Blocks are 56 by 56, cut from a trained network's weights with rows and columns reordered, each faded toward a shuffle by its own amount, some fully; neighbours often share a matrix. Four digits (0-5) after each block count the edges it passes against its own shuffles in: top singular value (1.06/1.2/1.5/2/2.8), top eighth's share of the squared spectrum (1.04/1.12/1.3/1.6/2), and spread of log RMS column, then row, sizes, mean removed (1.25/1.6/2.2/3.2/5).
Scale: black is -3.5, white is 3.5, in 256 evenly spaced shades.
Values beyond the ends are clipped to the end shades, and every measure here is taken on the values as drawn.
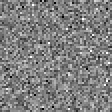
0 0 0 0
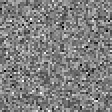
0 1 0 0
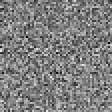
3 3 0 1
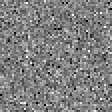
0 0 0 0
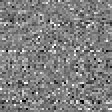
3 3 1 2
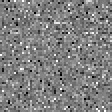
2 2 0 0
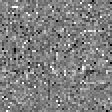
2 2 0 1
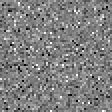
1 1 0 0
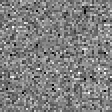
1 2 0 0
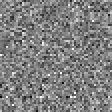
3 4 1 1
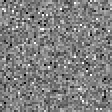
0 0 0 0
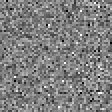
2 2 1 0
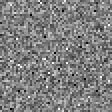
0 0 0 0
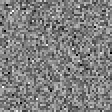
0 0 0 0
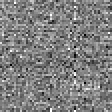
3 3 1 0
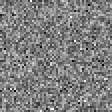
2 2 0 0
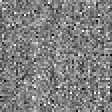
2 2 1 0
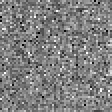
1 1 0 0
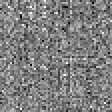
2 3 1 1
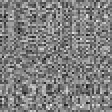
4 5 2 1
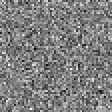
3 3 1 1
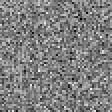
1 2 0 0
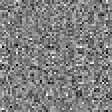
3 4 1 1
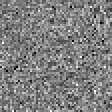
2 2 0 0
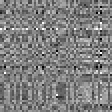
4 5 2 3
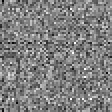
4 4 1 2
